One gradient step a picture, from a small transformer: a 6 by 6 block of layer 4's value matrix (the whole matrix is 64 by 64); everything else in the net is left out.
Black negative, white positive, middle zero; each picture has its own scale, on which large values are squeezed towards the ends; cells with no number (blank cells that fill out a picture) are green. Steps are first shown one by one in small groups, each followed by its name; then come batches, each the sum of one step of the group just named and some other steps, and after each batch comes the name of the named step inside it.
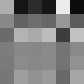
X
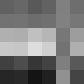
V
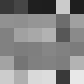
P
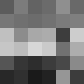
V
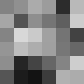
V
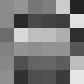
X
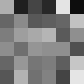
X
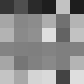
P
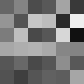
V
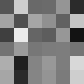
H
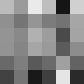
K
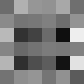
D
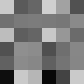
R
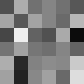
H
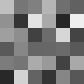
R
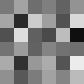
H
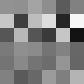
K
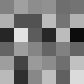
H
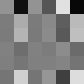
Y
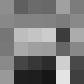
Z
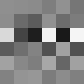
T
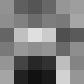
Z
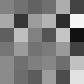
Y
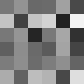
T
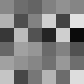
Z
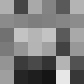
Z
